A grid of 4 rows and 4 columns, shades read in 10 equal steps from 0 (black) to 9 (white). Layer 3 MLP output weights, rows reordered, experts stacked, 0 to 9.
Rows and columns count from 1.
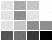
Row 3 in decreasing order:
8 7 5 5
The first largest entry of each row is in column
4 4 1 2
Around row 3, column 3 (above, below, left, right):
8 2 7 5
